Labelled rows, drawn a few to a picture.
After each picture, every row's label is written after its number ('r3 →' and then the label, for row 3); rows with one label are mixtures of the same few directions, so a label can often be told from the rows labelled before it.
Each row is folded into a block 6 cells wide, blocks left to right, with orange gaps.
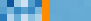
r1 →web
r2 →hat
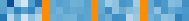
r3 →web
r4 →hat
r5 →hat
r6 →hat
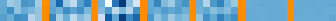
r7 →hat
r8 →web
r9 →web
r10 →web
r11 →web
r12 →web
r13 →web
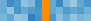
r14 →hat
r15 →web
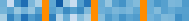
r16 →web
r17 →web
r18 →web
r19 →hat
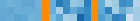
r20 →hat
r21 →hat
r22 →hat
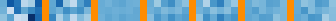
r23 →hat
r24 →web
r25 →web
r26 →web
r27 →web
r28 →hat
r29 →hat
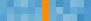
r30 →web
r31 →hat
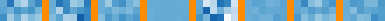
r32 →web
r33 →hat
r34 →web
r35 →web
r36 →hat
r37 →hat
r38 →web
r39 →hat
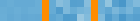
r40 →web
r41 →hat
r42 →web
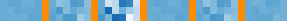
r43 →hat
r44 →hat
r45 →hat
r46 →hat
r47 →hat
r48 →hat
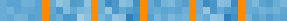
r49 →hat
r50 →hat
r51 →hat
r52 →web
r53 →hat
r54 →web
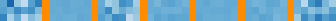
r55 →web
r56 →hat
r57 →hat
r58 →web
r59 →web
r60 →hat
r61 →web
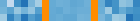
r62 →web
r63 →hat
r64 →hat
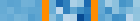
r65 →hat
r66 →hat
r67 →hat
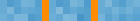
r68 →hat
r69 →hat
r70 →web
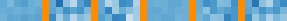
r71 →web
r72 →web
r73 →hat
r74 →hat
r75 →hat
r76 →web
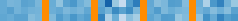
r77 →hat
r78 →web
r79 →web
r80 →hat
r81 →web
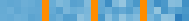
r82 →hat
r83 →hat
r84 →web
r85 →hat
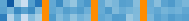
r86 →web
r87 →web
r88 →hat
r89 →web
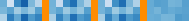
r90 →web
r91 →web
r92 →web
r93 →hat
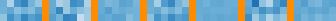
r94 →web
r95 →hat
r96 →hat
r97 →web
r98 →web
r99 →web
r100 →web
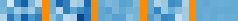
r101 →web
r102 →hat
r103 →hat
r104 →hat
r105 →web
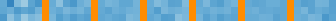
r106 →web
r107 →web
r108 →hat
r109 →hat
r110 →web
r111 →hat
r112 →hat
